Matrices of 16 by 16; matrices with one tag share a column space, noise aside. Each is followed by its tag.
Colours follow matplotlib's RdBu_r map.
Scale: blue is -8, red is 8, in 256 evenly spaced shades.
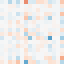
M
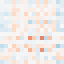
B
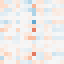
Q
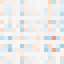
B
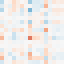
Q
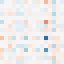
B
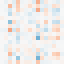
Q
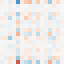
M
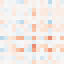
B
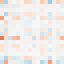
M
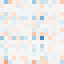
M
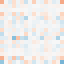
M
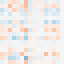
Q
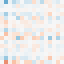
M
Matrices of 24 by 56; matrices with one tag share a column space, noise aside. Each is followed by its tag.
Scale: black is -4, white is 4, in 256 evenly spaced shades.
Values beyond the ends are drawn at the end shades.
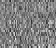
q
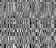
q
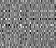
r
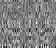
q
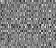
r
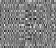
r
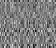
q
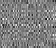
r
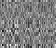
q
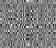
r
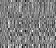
q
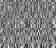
q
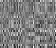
q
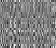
q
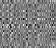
r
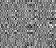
r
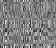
q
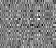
r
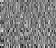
q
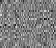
r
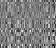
q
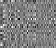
r
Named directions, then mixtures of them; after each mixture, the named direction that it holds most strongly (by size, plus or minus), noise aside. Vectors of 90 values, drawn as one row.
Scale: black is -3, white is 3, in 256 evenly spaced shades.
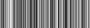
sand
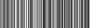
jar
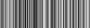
jar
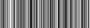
sand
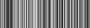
sand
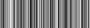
sand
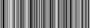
sand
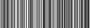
jar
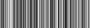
sand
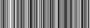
sand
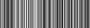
jar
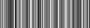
sand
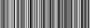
jar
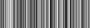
sand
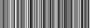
jar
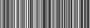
jar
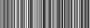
jar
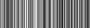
jar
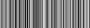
jar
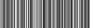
jar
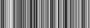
sand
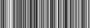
sand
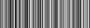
jar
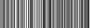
jar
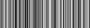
jar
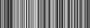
sand
